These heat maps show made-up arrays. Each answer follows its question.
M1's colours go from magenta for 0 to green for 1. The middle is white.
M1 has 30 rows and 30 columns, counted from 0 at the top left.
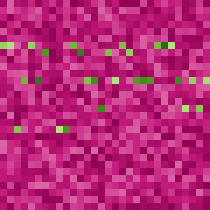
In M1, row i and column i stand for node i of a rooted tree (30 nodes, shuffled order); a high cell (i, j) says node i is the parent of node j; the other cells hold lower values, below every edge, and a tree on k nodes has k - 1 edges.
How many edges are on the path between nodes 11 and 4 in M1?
3
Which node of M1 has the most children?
11
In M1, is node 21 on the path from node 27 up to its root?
no
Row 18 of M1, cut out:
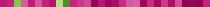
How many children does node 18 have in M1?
3
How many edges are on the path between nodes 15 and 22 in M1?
3
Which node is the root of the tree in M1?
7
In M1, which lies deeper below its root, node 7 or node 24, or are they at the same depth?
node 24
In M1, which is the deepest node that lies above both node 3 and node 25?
11
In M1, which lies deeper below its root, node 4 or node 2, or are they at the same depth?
the same depth
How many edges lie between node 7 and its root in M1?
0
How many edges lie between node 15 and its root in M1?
1
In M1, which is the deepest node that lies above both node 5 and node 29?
11
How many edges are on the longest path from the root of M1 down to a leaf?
2
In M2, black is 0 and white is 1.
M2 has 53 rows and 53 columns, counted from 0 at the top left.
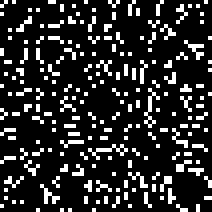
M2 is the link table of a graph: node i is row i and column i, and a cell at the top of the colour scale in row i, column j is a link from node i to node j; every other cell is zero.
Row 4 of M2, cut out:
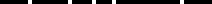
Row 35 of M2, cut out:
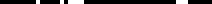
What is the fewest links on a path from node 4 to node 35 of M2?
2
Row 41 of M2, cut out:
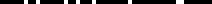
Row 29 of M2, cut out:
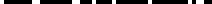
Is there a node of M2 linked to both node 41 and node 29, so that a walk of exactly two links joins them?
yes
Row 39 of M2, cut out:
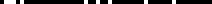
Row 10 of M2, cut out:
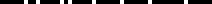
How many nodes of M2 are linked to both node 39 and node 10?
0
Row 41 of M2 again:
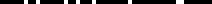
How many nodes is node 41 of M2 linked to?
8
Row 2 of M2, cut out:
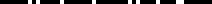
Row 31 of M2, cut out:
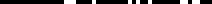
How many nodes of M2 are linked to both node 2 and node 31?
4
